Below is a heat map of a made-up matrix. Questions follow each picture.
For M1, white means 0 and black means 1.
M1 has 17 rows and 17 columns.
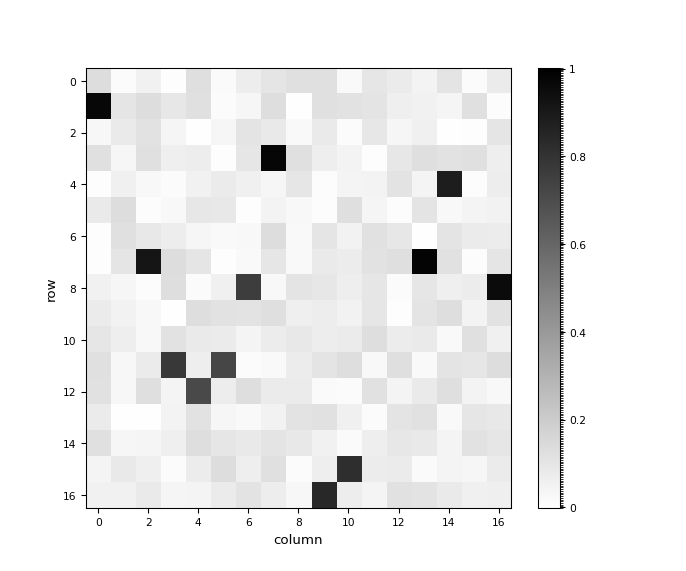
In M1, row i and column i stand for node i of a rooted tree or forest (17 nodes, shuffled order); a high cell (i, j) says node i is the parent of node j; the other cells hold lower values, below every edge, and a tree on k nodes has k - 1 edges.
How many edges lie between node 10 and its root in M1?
1
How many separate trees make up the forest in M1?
5
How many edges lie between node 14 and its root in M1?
2
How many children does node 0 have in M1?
0
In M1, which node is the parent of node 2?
7
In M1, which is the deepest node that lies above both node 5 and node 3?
11
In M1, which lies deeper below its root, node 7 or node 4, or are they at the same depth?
node 7
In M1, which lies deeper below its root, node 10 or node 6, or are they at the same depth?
the same depth
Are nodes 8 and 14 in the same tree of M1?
no
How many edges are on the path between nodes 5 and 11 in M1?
1
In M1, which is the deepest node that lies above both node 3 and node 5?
11
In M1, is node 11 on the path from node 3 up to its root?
yes
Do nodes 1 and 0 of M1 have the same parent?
no
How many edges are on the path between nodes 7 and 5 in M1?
3
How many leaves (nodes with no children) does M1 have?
8
